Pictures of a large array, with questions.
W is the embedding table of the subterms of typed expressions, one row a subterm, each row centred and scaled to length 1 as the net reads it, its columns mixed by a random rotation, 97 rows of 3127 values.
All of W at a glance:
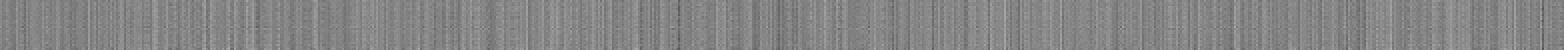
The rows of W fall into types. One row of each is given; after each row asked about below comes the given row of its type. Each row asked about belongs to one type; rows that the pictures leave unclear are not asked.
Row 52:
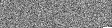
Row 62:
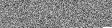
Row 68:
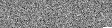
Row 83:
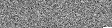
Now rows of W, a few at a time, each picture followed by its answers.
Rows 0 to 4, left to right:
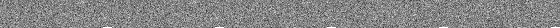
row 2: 68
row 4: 62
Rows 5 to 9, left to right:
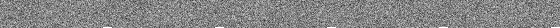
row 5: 52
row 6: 83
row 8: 62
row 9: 83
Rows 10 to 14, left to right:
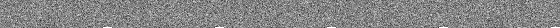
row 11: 83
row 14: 62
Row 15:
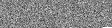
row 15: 68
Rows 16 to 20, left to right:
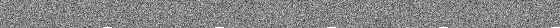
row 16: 52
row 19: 62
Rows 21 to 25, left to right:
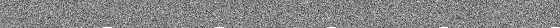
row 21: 62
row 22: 68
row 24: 83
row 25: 52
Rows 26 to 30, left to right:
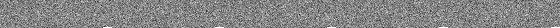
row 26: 83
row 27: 68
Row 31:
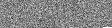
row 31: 62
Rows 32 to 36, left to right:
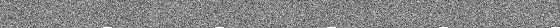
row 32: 52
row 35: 83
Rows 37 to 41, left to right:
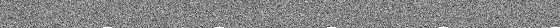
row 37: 52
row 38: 68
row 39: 83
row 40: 52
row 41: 62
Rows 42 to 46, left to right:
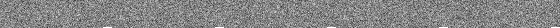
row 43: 68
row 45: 68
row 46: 52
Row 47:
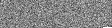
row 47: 52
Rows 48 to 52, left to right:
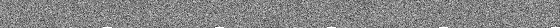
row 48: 68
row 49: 83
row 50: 62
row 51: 83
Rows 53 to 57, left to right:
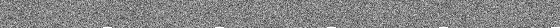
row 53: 52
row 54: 52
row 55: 62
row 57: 83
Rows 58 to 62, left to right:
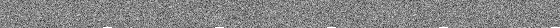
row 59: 68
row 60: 52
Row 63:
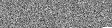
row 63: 68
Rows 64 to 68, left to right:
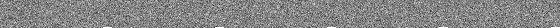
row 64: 52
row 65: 83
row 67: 68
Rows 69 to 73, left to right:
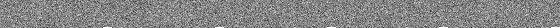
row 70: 83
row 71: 68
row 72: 68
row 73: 62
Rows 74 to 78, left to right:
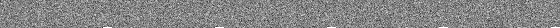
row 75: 83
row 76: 68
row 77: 68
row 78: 62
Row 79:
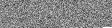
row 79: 62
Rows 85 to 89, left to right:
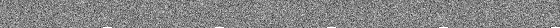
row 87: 62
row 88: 68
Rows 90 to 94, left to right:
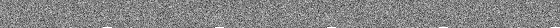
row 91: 68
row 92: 68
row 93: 62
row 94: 68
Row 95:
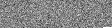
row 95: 62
